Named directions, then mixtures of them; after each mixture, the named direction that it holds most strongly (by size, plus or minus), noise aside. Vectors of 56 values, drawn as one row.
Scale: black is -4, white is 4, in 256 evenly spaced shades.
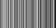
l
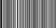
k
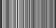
k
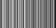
l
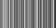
l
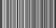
k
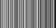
l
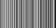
l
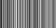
k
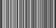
l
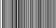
k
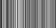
k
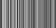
l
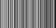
l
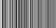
k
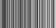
l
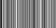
k
